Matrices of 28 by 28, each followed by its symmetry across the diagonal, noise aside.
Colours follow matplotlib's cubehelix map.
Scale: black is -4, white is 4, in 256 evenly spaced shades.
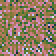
antisymmetric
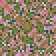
symmetric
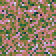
neither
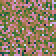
antisymmetric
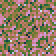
symmetric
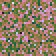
antisymmetric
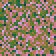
symmetric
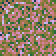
symmetric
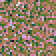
neither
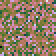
antisymmetric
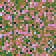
neither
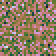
antisymmetric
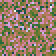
neither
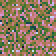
neither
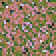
symmetric
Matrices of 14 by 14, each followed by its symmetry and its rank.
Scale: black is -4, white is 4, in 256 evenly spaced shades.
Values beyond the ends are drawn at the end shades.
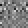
neither, rank three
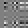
neither, rank one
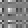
neither, rank one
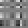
neither, rank one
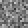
neither, full rank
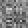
neither, rank three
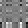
neither, rank one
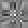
symmetric, rank two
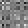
symmetric, rank two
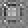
symmetric, rank two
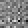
neither, rank three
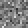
neither, full rank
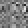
neither, rank three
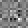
symmetric, rank two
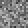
neither, full rank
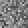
neither, full rank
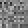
neither, rank three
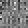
neither, rank three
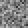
neither, full rank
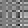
neither, rank one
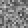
neither, full rank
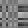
neither, rank one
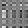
neither, rank one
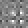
symmetric, rank two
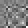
symmetric, rank two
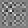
symmetric, rank two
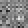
neither, rank three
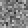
neither, full rank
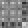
symmetric, rank two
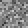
neither, full rank
